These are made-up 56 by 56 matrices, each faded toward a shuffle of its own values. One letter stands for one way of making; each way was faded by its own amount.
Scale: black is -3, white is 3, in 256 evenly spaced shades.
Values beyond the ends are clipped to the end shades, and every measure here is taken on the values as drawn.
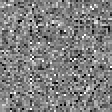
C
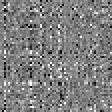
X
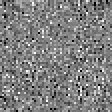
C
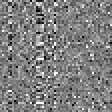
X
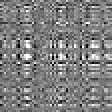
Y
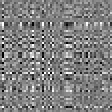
Y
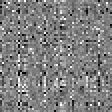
X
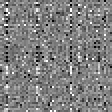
X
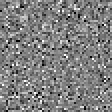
C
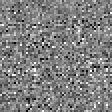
C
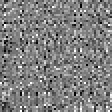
X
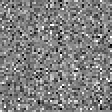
C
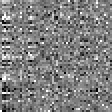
X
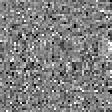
C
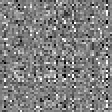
X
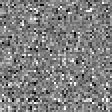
C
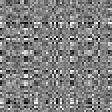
Y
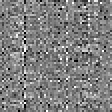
X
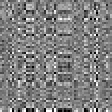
Y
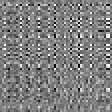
Y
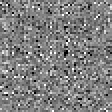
C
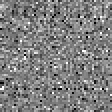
C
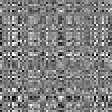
Y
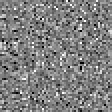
C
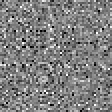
C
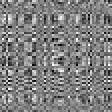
Y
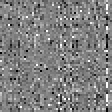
X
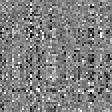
X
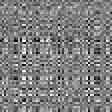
Y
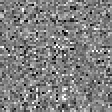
C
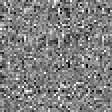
C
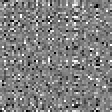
X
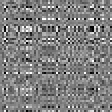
Y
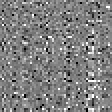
X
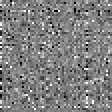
X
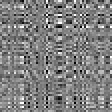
Y
